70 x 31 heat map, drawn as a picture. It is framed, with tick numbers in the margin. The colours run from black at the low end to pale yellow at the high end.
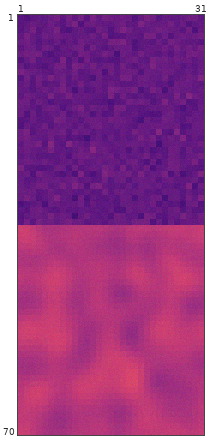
The table splits into 2 rows of 1 panel. Panel 1,1: low, fine-grained, faint in contrast. Panel 2,1: middling, blotchy, faint in contrast.
